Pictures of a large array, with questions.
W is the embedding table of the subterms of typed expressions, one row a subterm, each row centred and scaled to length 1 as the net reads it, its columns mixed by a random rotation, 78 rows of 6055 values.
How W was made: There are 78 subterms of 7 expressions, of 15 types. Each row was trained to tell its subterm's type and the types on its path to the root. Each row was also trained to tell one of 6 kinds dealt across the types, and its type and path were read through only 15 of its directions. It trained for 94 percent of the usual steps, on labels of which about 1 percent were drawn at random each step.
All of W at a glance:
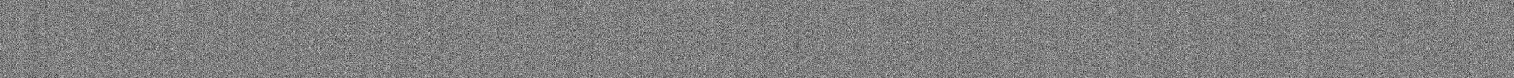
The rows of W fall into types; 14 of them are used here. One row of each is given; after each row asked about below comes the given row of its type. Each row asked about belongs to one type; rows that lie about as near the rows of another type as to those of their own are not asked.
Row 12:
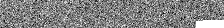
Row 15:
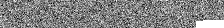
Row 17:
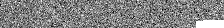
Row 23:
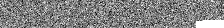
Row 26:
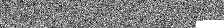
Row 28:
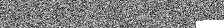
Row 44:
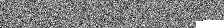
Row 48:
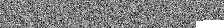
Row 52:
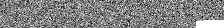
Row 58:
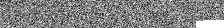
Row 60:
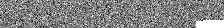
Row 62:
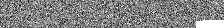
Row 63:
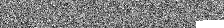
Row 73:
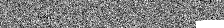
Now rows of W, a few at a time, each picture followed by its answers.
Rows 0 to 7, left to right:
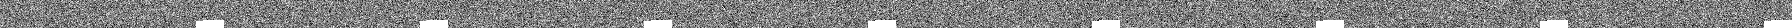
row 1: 73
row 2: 23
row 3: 15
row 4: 60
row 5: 58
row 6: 23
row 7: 63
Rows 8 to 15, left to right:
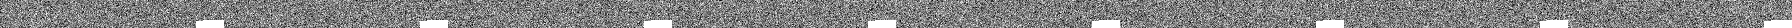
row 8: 63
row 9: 44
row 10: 26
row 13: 60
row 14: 73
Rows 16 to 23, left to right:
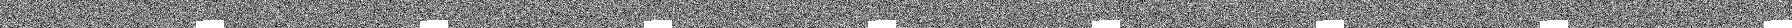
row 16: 48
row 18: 44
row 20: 15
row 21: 58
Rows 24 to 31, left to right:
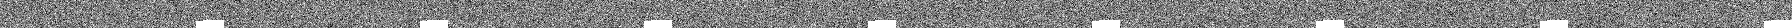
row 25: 62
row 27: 60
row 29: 48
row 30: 44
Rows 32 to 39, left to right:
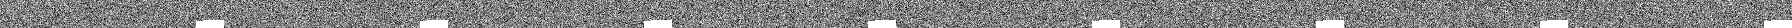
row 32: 52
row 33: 52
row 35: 28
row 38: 26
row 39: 58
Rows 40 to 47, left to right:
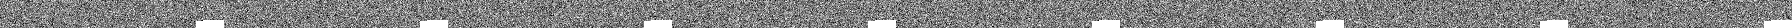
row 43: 26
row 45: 52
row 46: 17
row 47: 48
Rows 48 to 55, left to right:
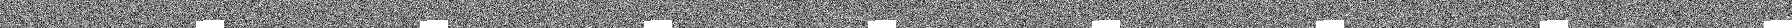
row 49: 44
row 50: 48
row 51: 60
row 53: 63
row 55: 26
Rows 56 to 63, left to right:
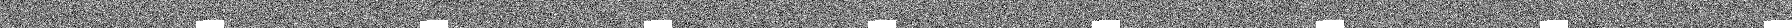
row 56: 58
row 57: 52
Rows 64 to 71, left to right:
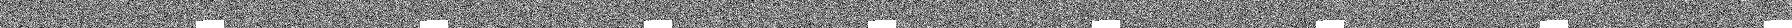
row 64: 44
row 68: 48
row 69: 63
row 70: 52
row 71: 63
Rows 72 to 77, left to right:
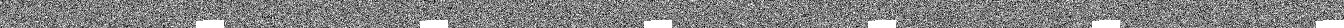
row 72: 26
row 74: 28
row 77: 15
